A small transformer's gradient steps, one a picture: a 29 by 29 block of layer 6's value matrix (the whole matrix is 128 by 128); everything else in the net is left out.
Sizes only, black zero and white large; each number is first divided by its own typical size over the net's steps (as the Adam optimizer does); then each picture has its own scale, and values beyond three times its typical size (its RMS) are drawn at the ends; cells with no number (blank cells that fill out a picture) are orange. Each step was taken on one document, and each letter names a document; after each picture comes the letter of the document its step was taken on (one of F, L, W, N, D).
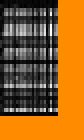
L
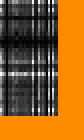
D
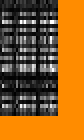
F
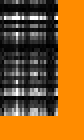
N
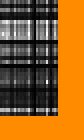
L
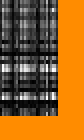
F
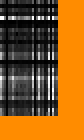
D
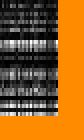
N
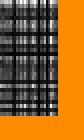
F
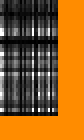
D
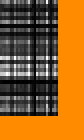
F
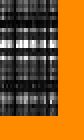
F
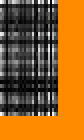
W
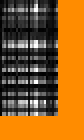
N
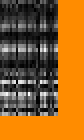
N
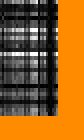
N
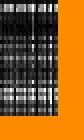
L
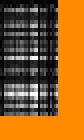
N
